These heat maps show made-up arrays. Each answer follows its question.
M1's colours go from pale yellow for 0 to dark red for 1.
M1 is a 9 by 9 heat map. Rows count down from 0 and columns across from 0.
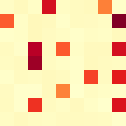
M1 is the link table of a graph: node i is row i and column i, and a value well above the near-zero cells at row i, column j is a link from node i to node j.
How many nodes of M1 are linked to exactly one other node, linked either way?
0
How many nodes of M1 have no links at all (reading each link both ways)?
0
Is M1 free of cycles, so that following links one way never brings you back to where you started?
yes
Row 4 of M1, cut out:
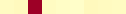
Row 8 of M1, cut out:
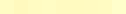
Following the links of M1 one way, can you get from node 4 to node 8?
no
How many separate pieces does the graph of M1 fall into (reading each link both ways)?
1
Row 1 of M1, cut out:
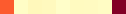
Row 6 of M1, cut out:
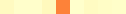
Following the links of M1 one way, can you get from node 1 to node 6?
no
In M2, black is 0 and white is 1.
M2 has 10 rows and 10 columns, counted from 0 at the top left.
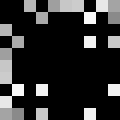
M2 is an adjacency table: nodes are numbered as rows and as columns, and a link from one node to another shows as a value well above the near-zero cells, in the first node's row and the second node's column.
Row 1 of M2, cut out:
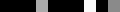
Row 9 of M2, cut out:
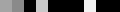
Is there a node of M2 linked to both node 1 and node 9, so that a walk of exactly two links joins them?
yes
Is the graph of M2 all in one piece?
yes
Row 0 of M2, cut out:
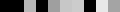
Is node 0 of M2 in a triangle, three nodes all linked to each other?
no
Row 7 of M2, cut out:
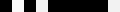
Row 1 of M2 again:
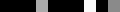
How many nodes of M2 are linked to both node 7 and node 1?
2
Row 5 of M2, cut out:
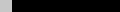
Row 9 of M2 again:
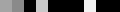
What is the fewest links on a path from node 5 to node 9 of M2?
2
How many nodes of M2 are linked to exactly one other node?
5
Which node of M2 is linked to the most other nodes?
node 0
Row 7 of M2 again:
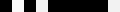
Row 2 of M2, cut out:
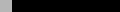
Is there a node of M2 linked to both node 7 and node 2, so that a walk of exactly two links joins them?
no
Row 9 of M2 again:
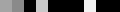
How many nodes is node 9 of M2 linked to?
4
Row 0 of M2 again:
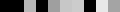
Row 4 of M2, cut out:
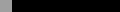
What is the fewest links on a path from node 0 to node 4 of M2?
1
